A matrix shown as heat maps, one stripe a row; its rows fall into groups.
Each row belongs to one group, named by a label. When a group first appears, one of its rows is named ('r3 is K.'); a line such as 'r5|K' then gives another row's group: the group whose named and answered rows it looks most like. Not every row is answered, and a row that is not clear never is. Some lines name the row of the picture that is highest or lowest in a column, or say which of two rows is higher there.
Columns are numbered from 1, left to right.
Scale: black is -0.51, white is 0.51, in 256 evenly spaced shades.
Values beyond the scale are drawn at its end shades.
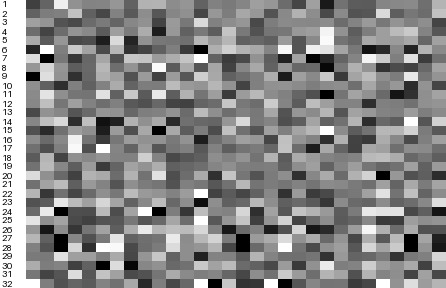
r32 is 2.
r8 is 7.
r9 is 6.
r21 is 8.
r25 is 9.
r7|2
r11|7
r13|6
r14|8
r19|8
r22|2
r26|2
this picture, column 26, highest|32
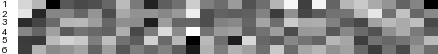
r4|9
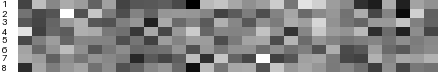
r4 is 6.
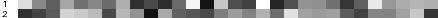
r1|2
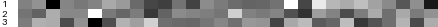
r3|8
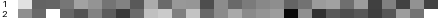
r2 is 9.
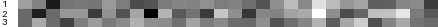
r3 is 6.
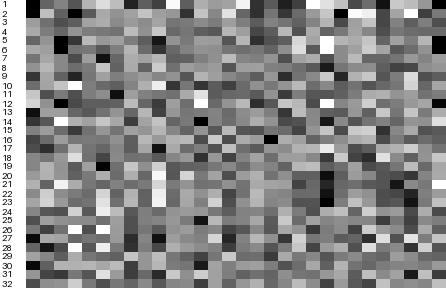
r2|6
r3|6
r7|8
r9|6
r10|8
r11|2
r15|6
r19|8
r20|7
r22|7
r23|7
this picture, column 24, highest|2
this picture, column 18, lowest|16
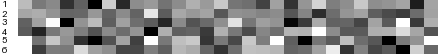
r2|7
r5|9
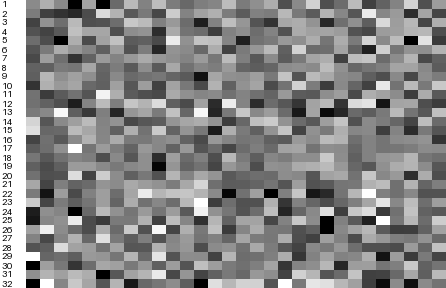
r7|6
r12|6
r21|2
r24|6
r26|7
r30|6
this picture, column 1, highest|29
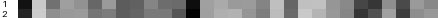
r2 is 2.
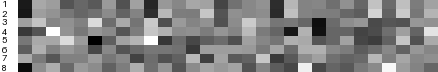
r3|7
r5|8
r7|2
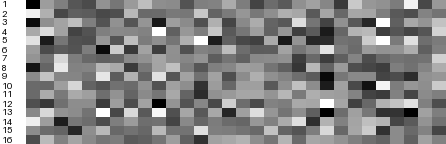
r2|9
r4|7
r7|9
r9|7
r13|7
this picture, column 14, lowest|5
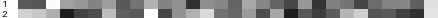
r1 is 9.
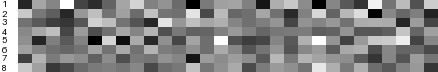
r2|6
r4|8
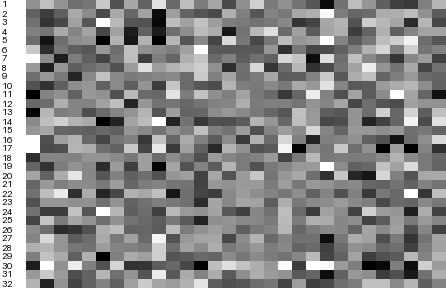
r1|7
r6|2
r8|2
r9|6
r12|9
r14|8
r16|9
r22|8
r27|7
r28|7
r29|8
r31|7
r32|2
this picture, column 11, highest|11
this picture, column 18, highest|4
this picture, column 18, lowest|8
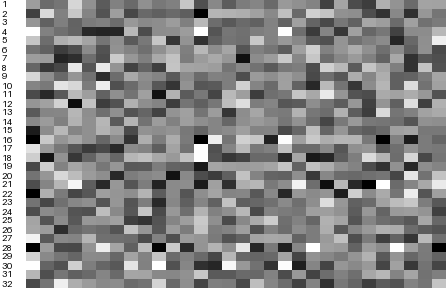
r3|2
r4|9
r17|9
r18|2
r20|8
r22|6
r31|2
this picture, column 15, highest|30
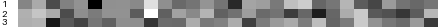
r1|8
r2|7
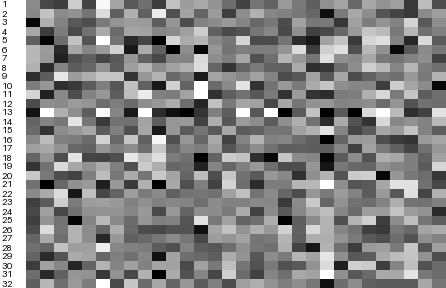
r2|7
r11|2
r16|7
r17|7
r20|6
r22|8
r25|6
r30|6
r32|7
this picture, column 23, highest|6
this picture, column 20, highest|6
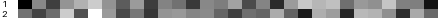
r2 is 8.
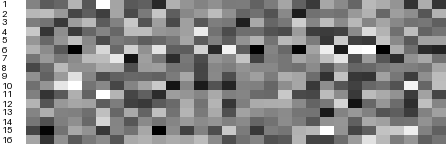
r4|2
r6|6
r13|7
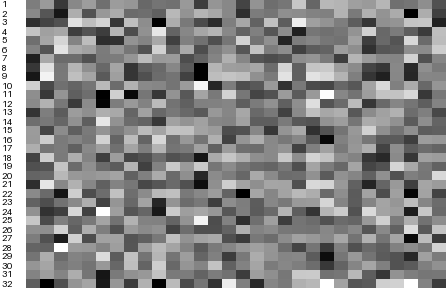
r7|6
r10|2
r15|2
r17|6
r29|7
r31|8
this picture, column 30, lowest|3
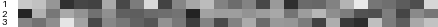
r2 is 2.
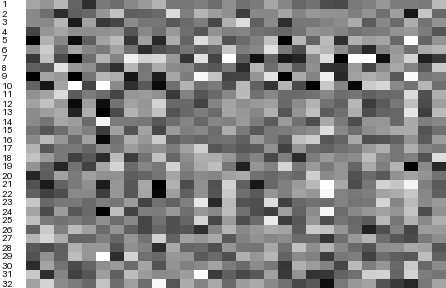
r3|8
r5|6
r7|6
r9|6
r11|8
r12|8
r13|8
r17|2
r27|7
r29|7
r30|6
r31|2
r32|7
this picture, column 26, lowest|7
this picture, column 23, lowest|7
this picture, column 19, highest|19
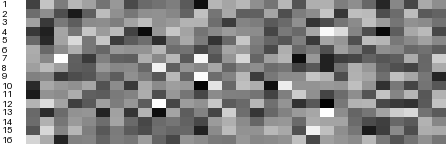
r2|6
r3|2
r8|7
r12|7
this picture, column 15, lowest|3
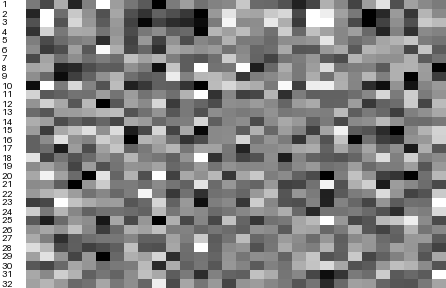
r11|2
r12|8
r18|2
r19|8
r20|7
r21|6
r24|9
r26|8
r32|7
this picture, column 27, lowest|15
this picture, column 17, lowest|8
